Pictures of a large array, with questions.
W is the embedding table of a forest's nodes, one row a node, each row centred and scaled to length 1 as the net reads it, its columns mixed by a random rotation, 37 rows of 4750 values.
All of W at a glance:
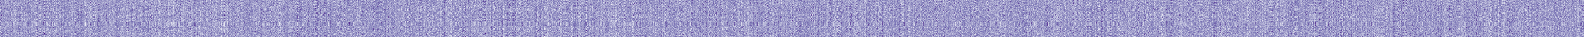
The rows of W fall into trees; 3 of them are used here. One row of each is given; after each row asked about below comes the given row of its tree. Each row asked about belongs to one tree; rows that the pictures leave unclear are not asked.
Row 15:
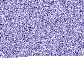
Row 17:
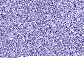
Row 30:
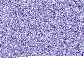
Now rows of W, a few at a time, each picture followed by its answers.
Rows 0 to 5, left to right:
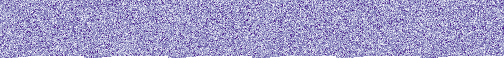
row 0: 30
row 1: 15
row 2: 30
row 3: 30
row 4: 15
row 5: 30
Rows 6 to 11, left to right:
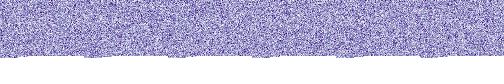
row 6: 17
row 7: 15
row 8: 17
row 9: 17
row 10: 17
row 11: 15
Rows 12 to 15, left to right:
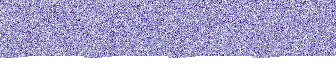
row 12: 30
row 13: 30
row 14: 15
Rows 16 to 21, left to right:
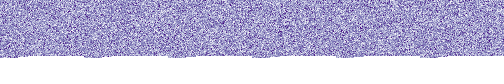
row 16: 17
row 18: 15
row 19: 30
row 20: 15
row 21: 17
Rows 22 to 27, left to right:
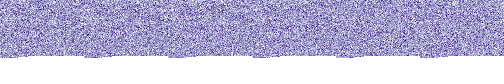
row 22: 30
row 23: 30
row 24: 30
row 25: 30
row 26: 17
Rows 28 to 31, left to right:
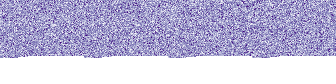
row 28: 17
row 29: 17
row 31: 17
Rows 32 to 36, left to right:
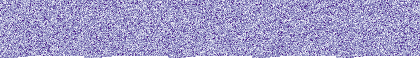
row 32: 30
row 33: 15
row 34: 15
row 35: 30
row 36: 17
